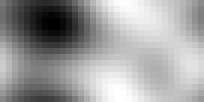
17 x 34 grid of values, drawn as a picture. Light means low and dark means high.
Stripes: none. Ninth with the lowest average: bottom middle. Ninth with the highest average: top left.
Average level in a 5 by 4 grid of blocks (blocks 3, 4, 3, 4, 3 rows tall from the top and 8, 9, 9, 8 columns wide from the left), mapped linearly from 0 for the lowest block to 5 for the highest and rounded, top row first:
5 4 0 2 / 5 5 1 1 / 3 3 1 1 / 3 2 1 1 / 4 2 0 1
